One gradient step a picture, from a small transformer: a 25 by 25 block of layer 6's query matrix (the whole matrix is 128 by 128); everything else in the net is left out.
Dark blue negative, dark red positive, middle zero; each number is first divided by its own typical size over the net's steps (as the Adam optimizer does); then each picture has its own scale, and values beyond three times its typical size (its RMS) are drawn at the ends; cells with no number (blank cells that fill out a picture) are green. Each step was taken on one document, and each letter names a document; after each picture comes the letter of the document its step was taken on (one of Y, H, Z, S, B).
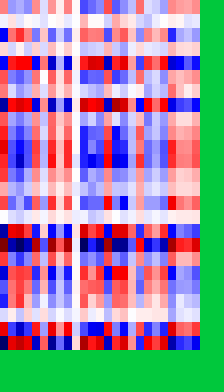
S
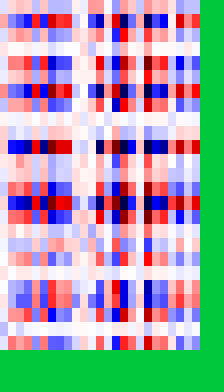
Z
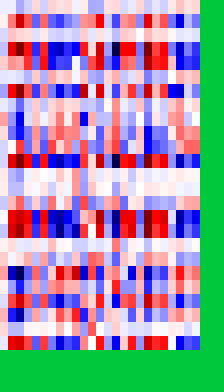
Z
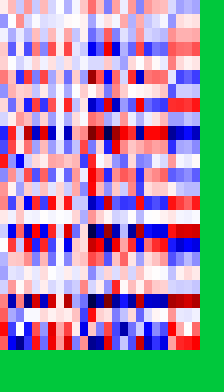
S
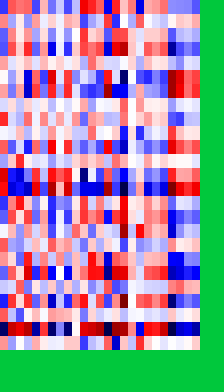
S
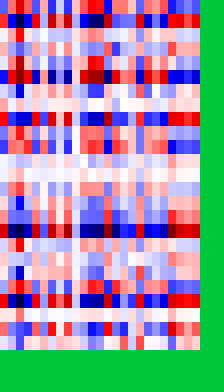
S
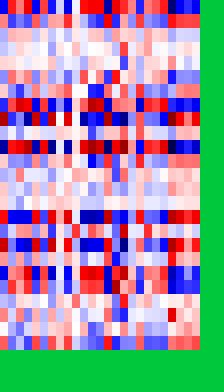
S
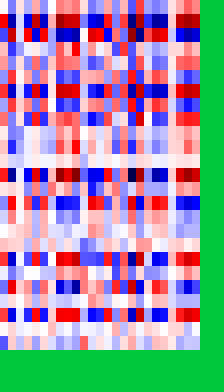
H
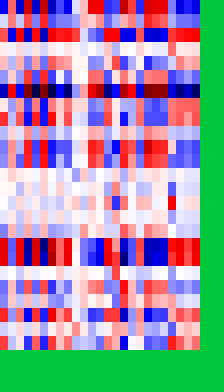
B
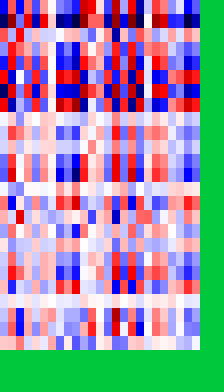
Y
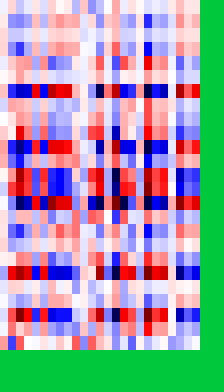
Z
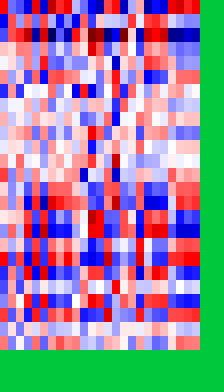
B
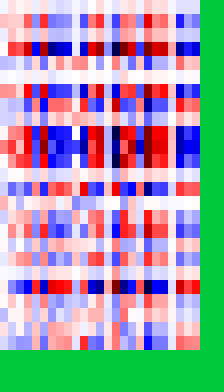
Z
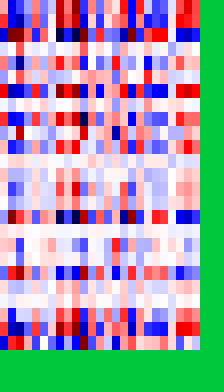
Y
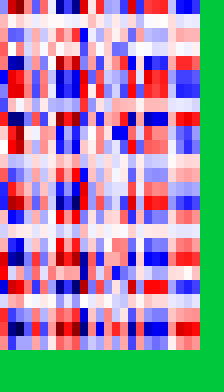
Y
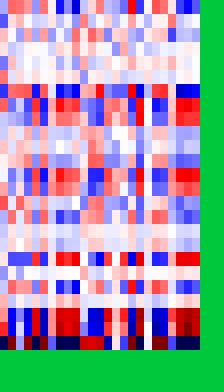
H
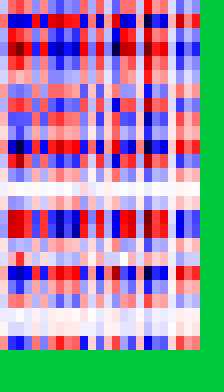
Z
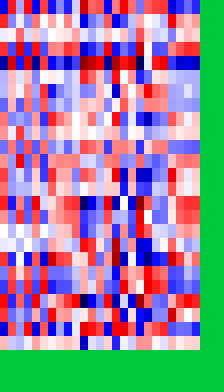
B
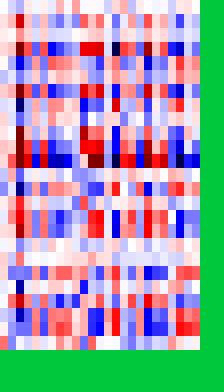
Z
